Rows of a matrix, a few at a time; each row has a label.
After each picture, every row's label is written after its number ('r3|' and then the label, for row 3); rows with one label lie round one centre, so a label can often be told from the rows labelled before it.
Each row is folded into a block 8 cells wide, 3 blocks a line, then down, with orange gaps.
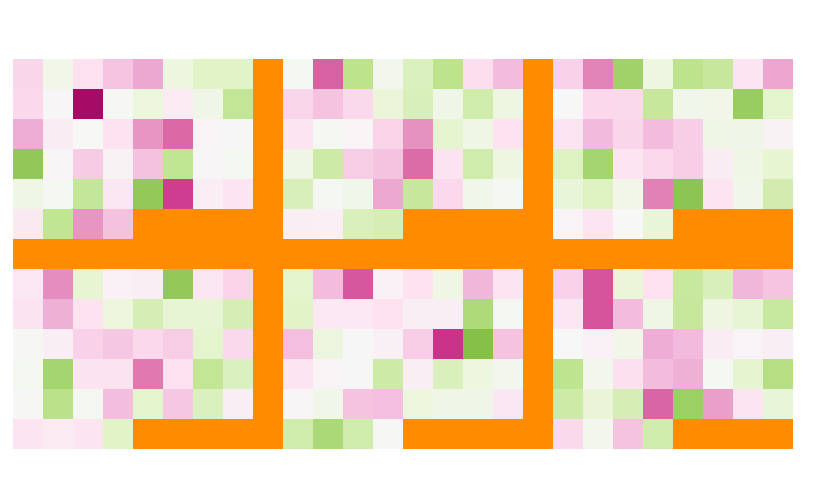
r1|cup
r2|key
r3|key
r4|key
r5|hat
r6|key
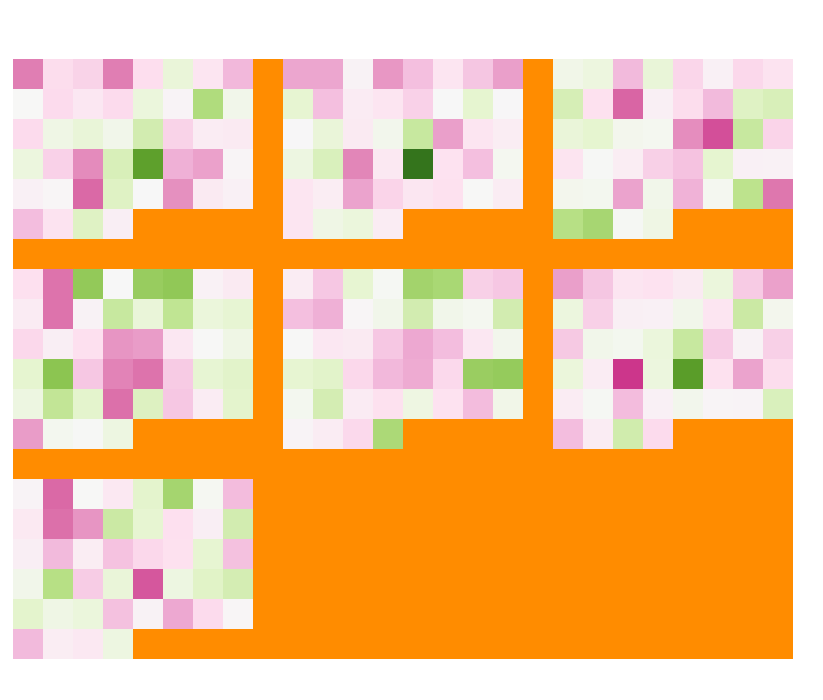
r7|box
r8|box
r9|hat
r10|key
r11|key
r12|box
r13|key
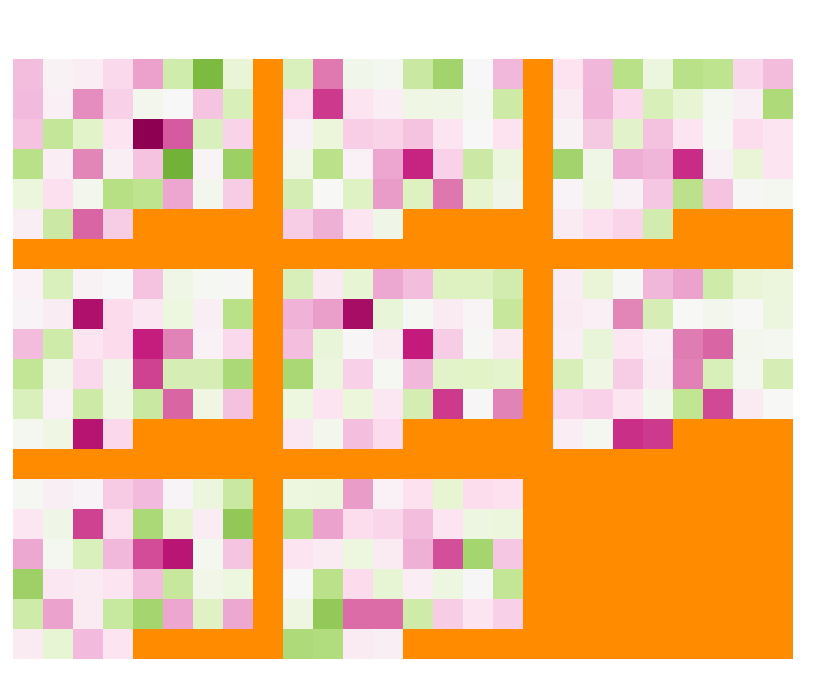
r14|cup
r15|key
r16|key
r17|cup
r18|cup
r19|cup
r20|cup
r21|hat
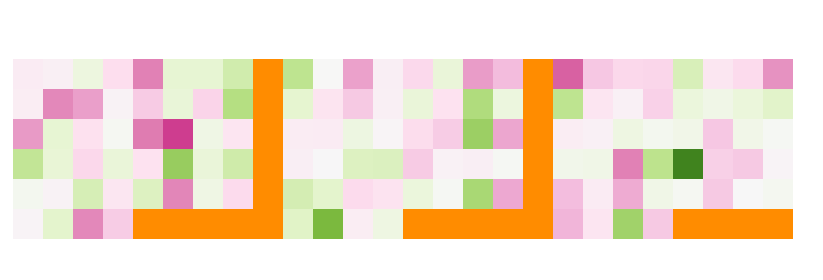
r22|cup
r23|hat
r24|box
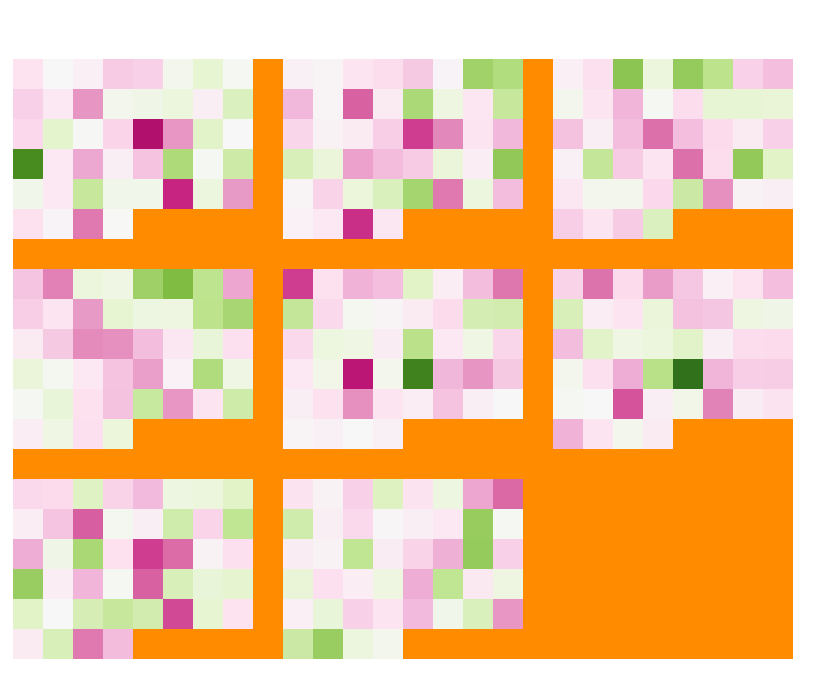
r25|cup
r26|cup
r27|key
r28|key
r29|box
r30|box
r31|cup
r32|hat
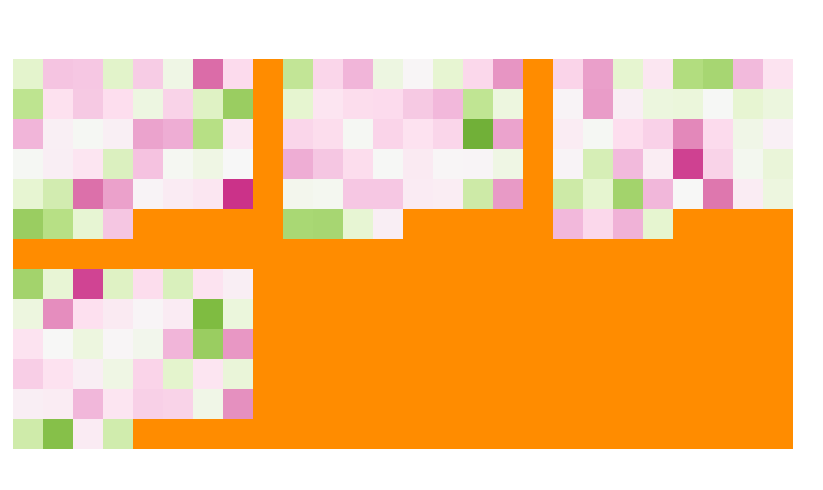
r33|hat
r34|hat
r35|key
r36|hat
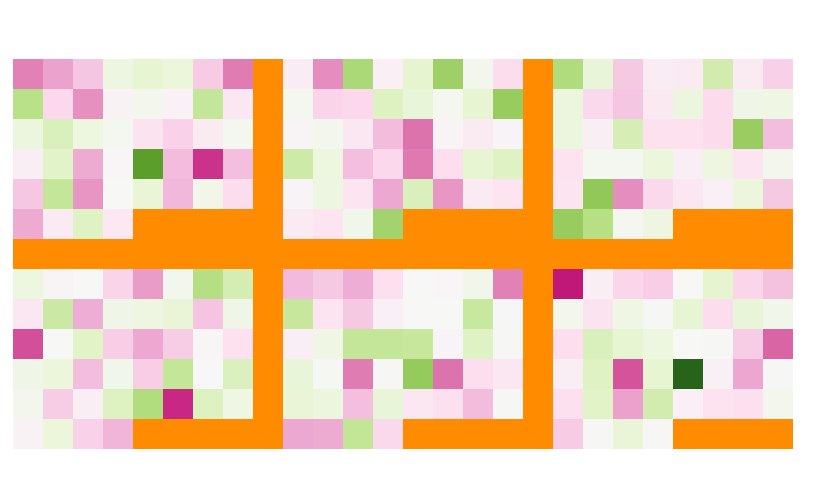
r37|box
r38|key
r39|hat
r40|cup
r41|box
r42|box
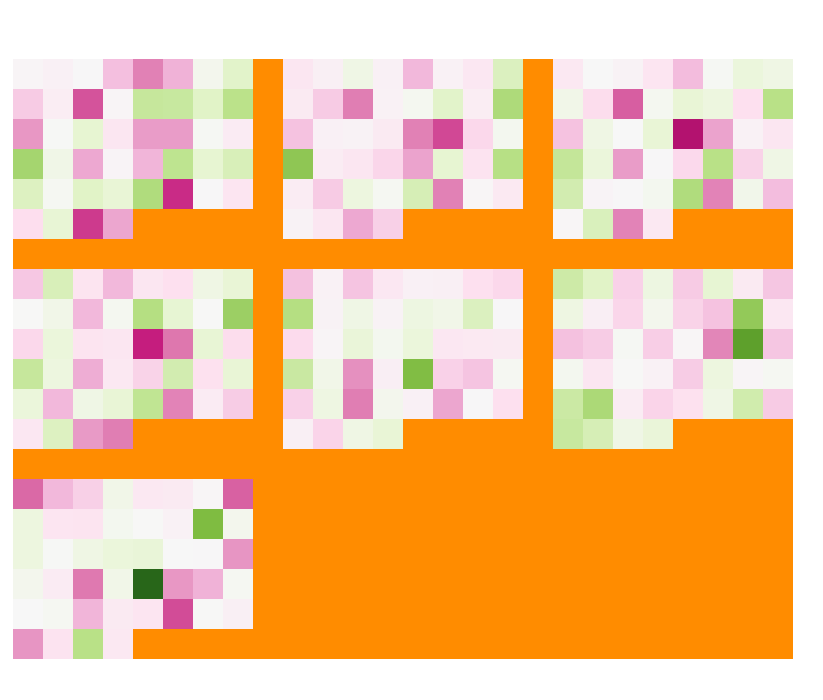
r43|cup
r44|cup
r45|cup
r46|cup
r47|box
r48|hat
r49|box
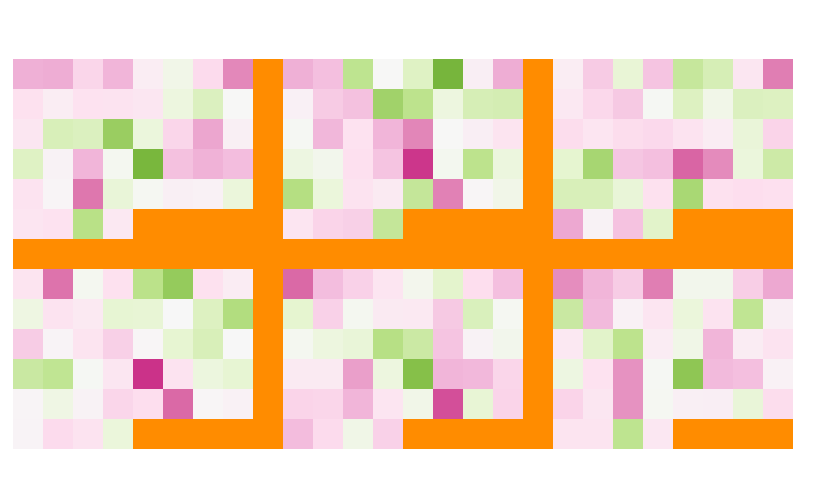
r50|box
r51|key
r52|key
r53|key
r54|box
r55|box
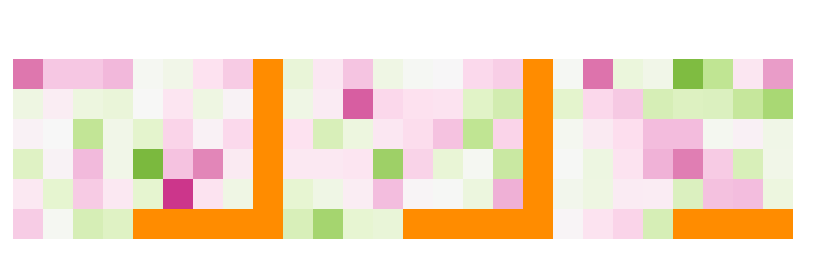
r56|box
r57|hat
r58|key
